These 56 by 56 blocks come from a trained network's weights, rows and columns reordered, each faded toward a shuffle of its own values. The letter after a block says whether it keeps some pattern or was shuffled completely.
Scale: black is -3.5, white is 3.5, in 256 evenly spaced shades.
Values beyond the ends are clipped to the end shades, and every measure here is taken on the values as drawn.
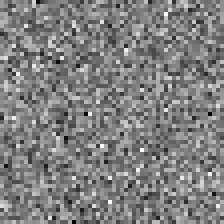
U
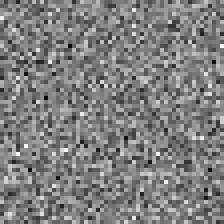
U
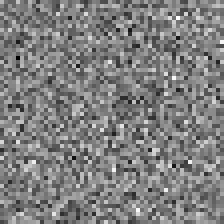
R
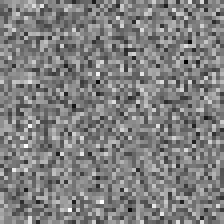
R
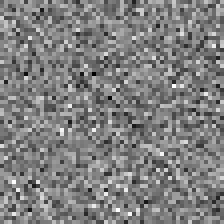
U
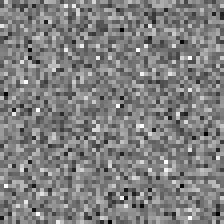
U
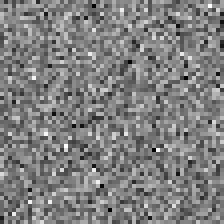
U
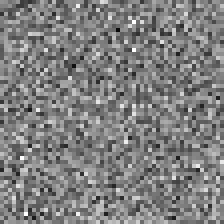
U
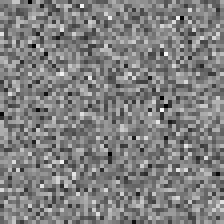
U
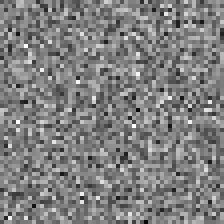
U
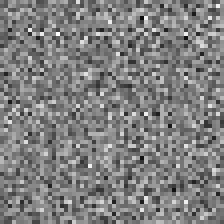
R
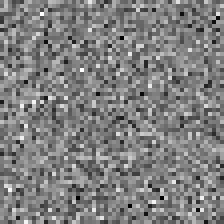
U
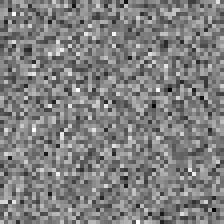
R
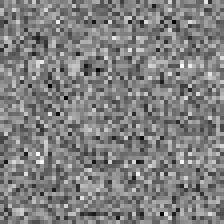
R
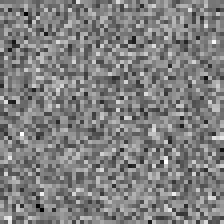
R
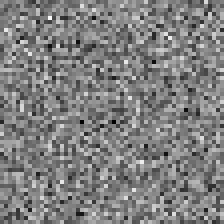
R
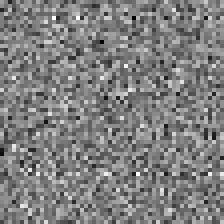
R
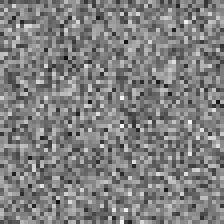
U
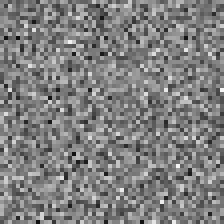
R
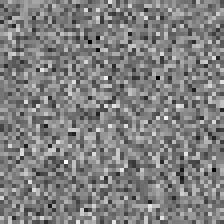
U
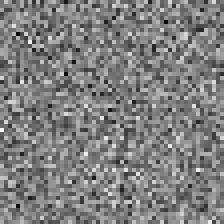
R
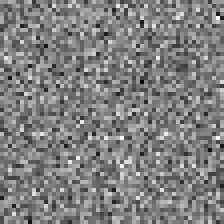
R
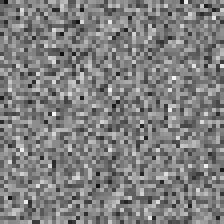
U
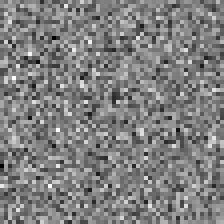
U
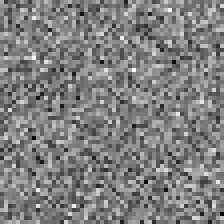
U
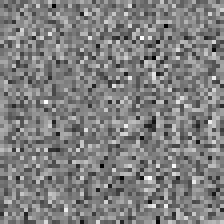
R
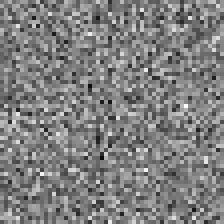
R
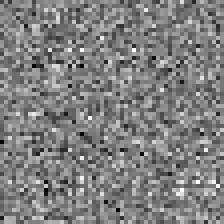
R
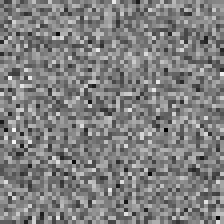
U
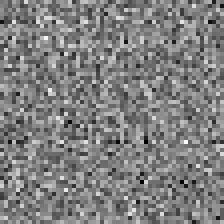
R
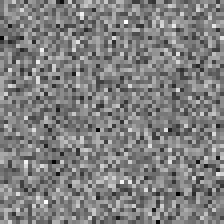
U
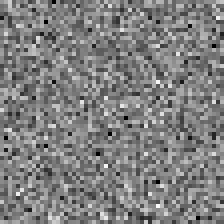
U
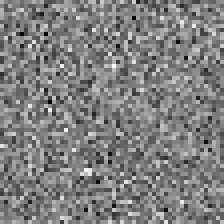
U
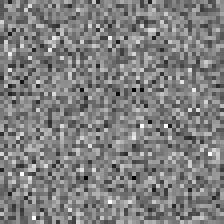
R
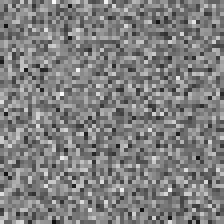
U
